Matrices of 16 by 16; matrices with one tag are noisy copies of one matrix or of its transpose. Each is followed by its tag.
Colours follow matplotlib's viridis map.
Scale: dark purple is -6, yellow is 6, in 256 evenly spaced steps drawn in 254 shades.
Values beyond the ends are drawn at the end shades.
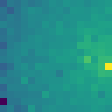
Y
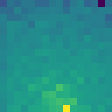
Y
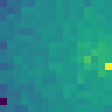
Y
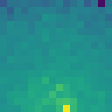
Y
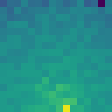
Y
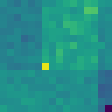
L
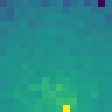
Y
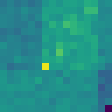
L
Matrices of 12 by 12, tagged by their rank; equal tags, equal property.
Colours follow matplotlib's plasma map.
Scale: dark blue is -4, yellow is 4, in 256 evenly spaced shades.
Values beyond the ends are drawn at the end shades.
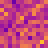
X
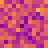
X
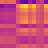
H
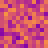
X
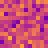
X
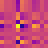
H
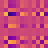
H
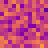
X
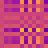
H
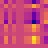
H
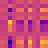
H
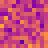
X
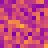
X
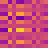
H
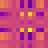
H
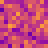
X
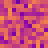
X
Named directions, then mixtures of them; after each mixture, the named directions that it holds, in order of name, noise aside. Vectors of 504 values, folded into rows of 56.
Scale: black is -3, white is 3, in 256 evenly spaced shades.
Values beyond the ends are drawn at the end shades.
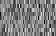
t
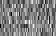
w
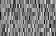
t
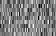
t, w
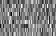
w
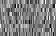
t, w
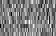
w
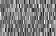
t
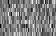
w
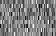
t, w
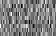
w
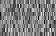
t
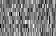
w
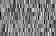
t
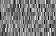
t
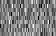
t, w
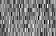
t, w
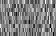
t, w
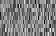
t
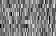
w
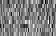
w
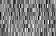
t, w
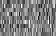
w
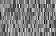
t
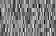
t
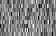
t, w
